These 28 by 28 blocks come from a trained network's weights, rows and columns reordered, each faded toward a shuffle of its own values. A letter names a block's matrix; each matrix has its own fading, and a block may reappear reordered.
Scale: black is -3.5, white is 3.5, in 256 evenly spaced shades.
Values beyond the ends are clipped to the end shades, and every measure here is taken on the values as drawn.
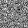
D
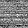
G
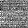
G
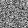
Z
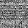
G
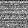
G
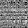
G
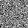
Z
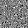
D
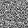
Z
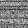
G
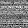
G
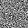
Z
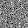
D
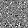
D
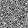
Z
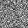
Z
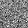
Z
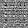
G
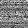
G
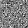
Z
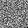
Z
